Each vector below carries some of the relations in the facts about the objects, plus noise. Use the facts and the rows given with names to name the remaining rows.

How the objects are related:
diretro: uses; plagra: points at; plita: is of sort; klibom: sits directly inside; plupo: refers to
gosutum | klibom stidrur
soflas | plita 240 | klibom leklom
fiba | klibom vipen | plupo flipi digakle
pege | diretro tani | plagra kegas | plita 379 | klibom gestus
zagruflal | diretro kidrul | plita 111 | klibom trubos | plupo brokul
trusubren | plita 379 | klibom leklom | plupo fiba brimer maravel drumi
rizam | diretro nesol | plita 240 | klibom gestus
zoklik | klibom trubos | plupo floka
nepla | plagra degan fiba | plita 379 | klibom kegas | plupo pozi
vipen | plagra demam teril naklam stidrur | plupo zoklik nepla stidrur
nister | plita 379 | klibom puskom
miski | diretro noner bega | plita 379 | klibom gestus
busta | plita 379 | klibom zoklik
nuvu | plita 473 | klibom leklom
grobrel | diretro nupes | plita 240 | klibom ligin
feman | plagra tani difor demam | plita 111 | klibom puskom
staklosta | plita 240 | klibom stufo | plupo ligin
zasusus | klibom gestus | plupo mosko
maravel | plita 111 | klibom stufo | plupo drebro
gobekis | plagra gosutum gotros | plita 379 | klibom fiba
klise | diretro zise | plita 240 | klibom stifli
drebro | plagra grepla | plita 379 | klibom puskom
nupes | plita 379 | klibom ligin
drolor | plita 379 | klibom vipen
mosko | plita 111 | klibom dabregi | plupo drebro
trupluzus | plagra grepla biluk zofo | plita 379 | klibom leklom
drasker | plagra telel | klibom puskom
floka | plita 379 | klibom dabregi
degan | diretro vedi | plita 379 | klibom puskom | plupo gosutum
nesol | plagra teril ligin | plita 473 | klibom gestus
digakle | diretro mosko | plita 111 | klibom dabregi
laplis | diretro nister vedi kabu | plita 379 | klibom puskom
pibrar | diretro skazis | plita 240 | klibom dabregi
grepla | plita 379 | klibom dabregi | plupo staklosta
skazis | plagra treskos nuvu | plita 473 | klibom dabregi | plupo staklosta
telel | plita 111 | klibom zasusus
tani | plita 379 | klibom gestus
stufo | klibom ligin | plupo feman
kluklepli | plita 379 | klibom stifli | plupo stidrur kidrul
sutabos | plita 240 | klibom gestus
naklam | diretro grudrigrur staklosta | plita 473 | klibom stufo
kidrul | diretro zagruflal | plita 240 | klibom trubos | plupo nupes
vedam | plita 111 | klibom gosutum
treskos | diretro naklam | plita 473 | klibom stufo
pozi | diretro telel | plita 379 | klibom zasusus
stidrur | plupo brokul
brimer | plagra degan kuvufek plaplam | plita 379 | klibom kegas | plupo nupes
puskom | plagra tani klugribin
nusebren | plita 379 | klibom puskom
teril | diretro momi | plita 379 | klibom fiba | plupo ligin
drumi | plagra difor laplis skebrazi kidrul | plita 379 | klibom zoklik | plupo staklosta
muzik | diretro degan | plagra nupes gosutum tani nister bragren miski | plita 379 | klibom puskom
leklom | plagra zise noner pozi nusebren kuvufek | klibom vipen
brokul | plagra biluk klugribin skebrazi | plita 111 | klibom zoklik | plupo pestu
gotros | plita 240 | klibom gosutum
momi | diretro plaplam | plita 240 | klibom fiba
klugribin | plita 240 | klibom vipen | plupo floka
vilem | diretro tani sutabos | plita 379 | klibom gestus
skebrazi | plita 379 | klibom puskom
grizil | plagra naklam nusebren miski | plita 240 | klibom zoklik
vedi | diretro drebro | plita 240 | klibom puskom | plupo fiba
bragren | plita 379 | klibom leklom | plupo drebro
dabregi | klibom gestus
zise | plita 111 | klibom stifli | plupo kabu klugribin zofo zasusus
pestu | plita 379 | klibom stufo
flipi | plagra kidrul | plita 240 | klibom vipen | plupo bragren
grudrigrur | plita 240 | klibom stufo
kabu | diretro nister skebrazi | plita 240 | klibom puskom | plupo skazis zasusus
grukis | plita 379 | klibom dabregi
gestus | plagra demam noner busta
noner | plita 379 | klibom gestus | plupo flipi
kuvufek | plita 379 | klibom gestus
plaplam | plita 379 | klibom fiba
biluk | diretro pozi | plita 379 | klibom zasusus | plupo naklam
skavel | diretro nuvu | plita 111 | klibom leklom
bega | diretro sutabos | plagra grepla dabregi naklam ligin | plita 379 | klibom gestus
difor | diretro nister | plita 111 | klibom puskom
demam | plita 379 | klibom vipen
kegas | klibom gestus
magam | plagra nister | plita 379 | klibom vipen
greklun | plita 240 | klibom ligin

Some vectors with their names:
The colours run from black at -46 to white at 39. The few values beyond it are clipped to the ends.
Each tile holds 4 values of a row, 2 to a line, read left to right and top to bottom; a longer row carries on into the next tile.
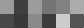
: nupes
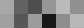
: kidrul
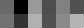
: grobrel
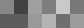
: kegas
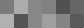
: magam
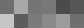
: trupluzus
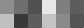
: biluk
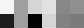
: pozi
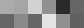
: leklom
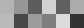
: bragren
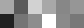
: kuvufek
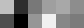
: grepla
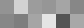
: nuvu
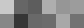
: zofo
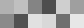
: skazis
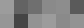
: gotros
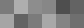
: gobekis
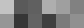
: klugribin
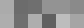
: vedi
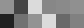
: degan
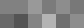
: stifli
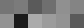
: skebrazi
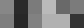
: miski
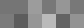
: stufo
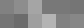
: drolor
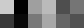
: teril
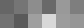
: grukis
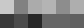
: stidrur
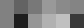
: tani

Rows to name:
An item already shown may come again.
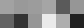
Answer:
naklam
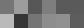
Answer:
puskom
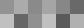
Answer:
skavel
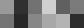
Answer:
miski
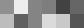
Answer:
nesol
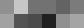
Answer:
brokul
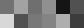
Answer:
muzik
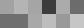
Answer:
grudrigrur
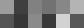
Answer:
nupes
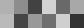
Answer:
bragren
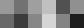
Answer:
demam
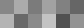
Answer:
skavel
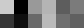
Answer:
teril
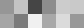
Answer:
mosko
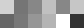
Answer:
noner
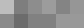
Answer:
trusubren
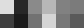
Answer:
ligin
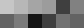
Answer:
vipen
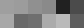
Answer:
grizil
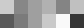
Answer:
noner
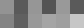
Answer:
sutabos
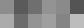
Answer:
rizam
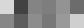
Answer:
kabu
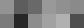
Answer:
tani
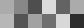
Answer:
bragren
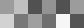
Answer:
drebro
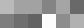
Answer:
telel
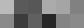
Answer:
klugribin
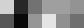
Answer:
grepla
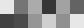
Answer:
staklosta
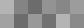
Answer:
maravel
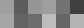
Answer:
klise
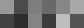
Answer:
nupes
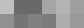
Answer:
zasusus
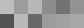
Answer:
brimer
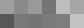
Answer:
floka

